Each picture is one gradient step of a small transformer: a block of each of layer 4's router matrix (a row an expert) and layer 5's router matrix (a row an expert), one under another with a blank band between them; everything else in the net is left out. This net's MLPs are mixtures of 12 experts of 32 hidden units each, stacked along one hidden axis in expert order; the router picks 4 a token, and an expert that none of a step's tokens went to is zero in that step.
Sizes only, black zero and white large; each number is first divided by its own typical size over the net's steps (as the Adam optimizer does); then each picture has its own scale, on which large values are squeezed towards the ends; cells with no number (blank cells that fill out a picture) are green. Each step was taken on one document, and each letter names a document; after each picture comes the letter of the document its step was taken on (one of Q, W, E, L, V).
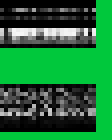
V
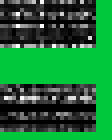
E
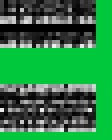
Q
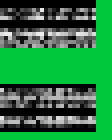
V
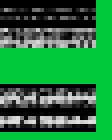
V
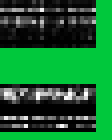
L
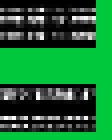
L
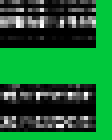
L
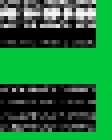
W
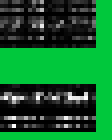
L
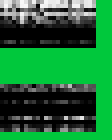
W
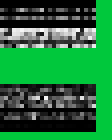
V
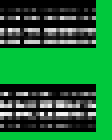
V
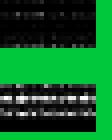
E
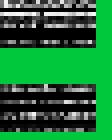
W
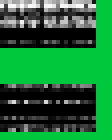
W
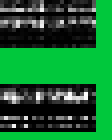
L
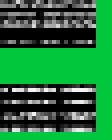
W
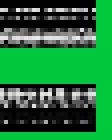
V
